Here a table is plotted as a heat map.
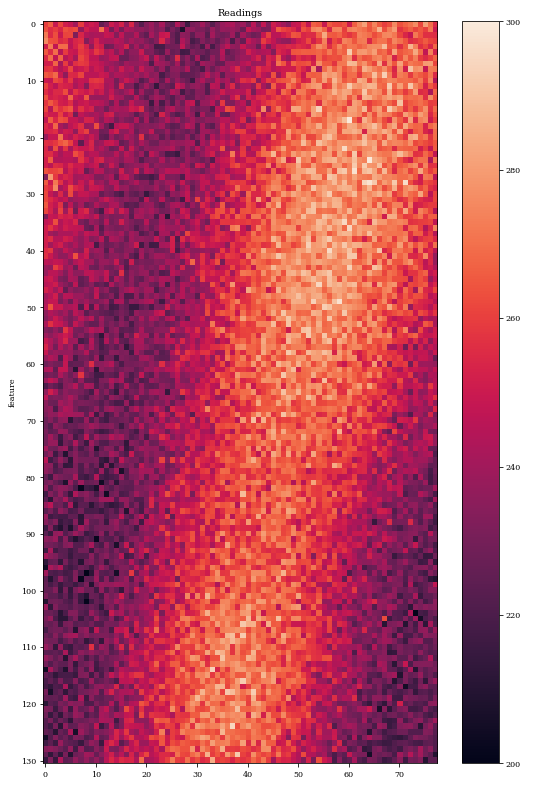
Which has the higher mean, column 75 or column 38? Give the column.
38
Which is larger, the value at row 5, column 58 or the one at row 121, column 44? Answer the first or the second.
the first
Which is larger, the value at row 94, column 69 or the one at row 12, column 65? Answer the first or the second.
the second
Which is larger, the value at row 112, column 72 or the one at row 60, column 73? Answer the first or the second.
the second
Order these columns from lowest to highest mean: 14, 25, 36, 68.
14, 25, 68, 36
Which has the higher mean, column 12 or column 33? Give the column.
33
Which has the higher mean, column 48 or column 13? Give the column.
48
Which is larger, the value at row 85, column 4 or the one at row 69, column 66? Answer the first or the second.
the second
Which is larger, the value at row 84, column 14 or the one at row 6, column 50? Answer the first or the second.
the second
